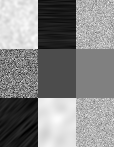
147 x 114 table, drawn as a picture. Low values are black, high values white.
The table splits into 3 rows of 3 panels. Panel 1,1: very high, blotchy, faint in contrast. Panel 1,2: very low, streaked across, faint in contrast. Panel 1,3: high, fine-grained. Panel 2,1: middling, fine-grained, strong in contrast. Panel 2,2: low, flat. Panel 2,3: middling, flat. Panel 3,1: very low, slanting up to the right, faint in contrast. Panel 3,2: very high, smooth, faint in contrast. Panel 3,3: high, fine-grained.
